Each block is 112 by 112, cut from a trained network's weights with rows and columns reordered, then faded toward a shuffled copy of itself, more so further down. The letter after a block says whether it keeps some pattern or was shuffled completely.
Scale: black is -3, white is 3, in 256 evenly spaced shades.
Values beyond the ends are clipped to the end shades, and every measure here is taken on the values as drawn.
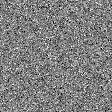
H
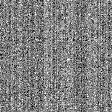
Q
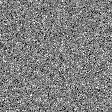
H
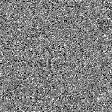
Q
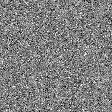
H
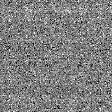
Q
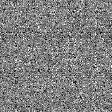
Q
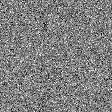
H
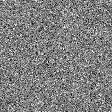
H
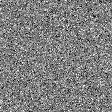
H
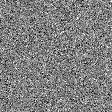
H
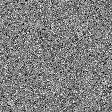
H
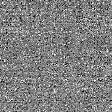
Q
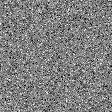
H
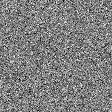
H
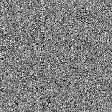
Q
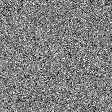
H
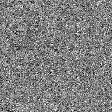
Q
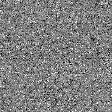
Q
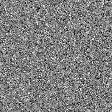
Q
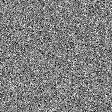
H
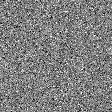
H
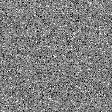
Q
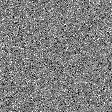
H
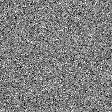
H
